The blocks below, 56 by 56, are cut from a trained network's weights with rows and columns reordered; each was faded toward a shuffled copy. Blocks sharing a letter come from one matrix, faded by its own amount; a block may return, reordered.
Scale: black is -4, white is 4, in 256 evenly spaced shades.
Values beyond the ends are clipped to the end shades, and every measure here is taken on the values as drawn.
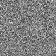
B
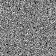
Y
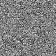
B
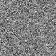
B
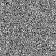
B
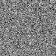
B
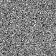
Y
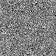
Y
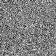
Y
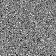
Y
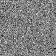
B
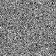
B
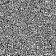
B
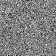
B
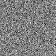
B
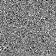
Y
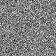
Y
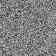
B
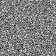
Y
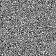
Y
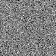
B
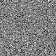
B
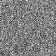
B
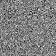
B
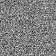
B
